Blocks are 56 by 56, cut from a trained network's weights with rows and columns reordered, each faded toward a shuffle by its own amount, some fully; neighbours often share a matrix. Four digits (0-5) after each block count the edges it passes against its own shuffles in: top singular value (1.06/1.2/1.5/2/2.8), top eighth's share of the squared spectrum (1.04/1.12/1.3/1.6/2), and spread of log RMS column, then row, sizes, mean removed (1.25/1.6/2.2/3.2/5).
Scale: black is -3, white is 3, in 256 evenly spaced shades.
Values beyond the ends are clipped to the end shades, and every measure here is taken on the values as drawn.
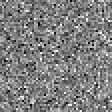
1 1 0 0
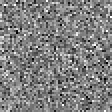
0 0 0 0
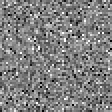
1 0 0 0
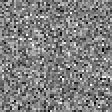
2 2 1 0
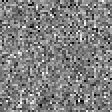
3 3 1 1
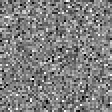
0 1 0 0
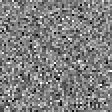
0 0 0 0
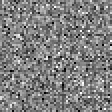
1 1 0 1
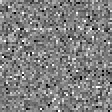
1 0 0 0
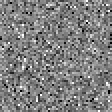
0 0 0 0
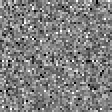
1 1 0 1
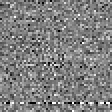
3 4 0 2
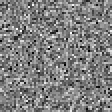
0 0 0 0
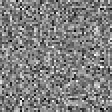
3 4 2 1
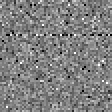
2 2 0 1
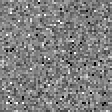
1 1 0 0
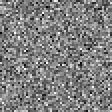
0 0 0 0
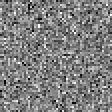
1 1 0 0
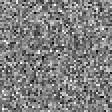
2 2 0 0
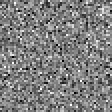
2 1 0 0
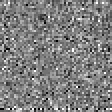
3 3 0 2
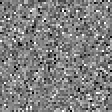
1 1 0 0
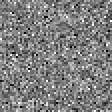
1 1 0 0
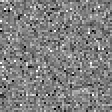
0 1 0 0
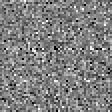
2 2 0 1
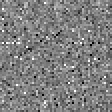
1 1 0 0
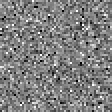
0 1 0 0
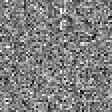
2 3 2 0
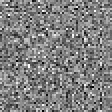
4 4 2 1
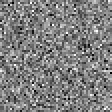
2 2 0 0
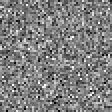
2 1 0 0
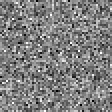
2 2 0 0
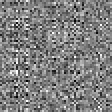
4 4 3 1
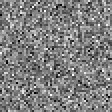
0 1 0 0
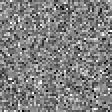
0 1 0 0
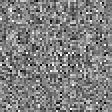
3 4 2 2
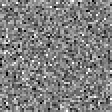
1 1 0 0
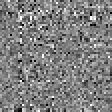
3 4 2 2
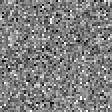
0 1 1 0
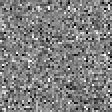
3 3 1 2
